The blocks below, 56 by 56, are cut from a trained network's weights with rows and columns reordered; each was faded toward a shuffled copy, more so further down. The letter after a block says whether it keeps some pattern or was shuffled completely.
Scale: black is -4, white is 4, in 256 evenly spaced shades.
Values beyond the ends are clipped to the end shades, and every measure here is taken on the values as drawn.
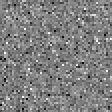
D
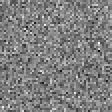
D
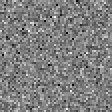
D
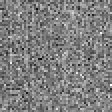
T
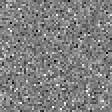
D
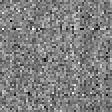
T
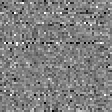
T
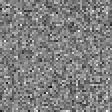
T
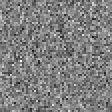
D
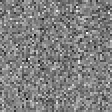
T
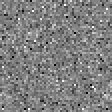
D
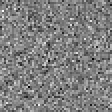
T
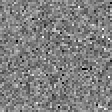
D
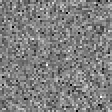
D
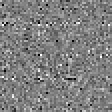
T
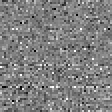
T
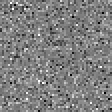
D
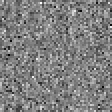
T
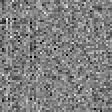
T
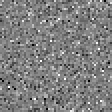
D
